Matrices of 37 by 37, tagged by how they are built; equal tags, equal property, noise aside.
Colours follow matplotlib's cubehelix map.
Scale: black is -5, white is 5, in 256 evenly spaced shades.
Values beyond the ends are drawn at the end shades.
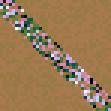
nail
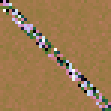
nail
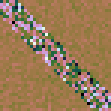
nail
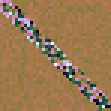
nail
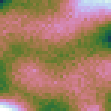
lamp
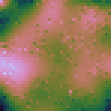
lamp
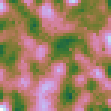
lamp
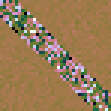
nail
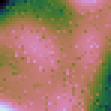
lamp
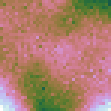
lamp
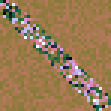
nail
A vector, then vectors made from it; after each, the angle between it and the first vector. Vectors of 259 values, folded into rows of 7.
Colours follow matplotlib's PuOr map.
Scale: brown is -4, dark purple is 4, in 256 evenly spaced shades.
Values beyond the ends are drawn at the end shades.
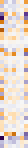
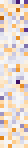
partly opposed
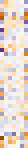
nearly opposite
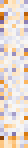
nearly opposite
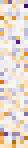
partly opposed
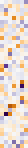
orthogonal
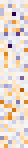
orthogonal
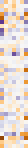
nearly opposite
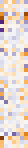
nearly opposite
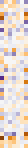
nearly opposite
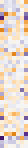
nearly parallel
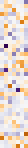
partly opposed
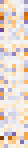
nearly opposite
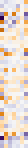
nearly parallel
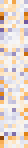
nearly opposite
